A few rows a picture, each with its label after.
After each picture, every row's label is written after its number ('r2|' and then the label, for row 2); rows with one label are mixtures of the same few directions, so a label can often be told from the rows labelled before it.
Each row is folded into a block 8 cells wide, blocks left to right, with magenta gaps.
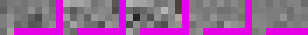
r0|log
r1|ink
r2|ink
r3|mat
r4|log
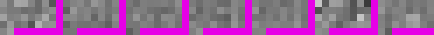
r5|mat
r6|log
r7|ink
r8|log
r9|log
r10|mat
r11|log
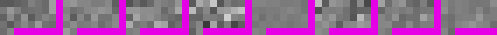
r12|ink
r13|ink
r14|ink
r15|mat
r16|ink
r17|mat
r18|mat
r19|log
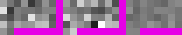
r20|log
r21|mat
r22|log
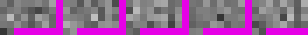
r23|ink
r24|log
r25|log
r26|log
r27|log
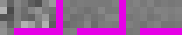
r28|log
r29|ink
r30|mat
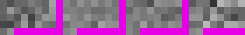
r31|ink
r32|mat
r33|mat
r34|mat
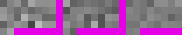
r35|mat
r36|mat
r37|mat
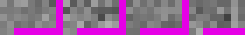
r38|mat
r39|mat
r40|mat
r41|log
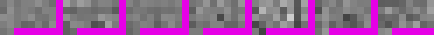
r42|log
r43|ink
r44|ink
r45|log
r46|log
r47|log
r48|ink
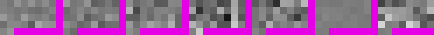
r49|mat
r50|mat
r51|log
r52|log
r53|mat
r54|ink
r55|ink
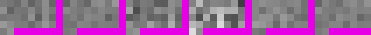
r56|log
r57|mat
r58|log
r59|ink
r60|ink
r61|mat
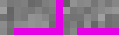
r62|log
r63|mat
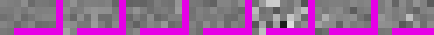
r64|mat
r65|ink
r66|ink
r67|mat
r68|mat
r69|ink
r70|log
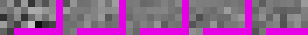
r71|mat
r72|mat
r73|mat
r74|ink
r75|ink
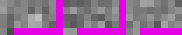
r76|log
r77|ink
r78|mat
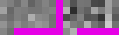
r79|log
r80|log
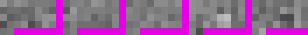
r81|ink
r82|log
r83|mat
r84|log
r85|log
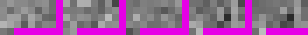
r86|ink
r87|mat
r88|ink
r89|log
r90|log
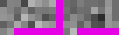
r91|mat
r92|log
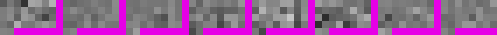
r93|mat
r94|ink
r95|log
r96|ink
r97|log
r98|ink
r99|ink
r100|log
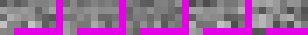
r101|ink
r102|ink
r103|mat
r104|ink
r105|ink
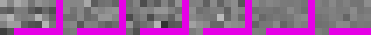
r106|ink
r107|mat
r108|mat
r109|log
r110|ink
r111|log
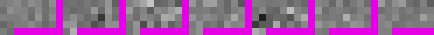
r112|log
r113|log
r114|mat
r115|mat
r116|ink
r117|log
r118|mat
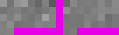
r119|mat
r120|mat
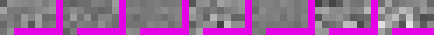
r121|mat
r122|ink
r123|ink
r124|mat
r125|log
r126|ink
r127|ink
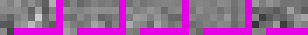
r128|log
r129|ink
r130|ink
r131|log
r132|ink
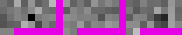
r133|log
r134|mat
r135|log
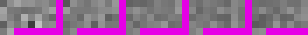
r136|mat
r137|mat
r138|ink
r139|log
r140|ink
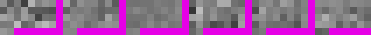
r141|mat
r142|mat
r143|ink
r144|log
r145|log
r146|ink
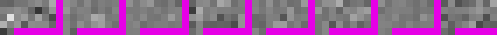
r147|ink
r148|log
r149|mat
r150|log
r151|log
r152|mat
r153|mat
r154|mat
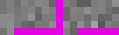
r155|log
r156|mat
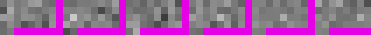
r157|log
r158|ink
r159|log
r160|log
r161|log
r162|mat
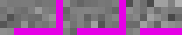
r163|ink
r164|mat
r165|mat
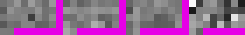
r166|log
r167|ink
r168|log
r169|mat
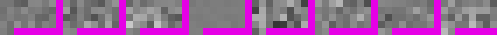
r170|mat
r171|log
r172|ink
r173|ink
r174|log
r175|mat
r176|ink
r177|ink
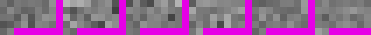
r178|ink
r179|ink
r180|mat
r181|mat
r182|ink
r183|ink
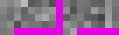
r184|mat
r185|log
